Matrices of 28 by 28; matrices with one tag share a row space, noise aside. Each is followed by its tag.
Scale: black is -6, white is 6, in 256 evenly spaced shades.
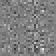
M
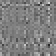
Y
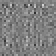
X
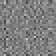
X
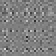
X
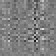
M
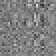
M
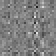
M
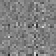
M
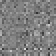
Y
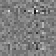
M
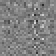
M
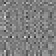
X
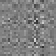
M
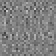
X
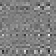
Y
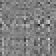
Y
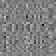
X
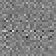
X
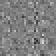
M
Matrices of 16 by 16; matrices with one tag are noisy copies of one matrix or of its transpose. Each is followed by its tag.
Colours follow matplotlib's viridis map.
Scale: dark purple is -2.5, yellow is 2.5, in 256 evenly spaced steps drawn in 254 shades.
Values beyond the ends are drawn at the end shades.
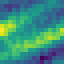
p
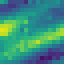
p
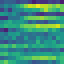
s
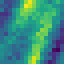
p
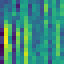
s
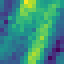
p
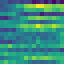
s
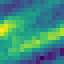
p
